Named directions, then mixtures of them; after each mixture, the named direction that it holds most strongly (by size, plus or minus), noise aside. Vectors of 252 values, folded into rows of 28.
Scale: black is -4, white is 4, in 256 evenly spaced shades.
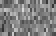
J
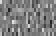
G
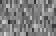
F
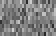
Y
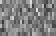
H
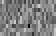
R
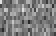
J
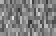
H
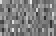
G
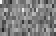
J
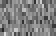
F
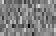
R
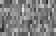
J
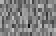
R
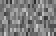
F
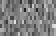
H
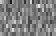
R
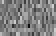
R
